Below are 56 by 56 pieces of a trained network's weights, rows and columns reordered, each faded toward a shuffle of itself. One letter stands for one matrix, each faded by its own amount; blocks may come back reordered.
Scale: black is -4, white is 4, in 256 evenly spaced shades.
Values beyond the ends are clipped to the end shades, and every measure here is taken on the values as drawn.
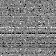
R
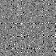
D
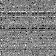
R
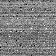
R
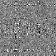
D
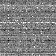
R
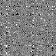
D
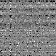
R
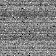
R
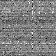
R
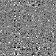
D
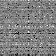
R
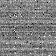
R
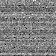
R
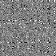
D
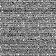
R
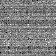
R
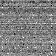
R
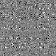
D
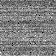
R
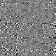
D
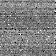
R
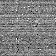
R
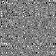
D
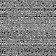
R
